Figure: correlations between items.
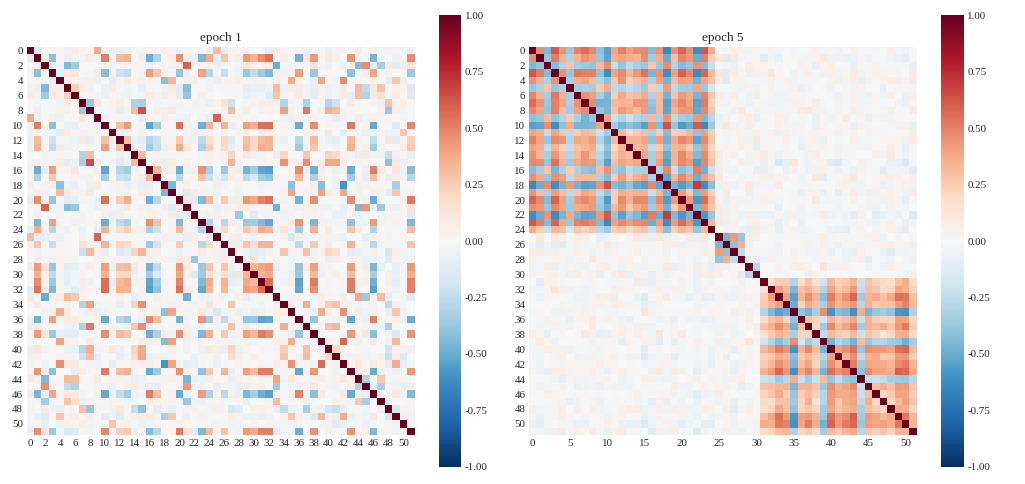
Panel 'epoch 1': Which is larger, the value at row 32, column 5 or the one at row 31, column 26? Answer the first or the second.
the second
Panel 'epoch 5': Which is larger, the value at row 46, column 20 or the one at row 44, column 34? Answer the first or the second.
the first
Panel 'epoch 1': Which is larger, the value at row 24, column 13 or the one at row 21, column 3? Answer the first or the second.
the first
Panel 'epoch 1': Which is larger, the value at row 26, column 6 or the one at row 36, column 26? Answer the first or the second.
the first
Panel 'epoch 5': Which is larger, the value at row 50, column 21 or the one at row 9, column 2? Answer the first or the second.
the second
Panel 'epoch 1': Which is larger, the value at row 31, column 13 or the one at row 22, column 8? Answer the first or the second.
the first
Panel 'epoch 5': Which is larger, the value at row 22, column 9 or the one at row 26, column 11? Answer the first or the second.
the first
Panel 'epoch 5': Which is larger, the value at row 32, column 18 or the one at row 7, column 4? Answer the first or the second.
the second
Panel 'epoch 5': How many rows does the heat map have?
52
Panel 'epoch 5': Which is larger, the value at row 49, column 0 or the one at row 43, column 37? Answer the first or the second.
the second
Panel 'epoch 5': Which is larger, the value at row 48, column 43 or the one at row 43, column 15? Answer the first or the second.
the first
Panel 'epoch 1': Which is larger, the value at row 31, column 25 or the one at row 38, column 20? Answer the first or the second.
the second
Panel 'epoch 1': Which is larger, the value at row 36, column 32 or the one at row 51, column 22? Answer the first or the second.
the second
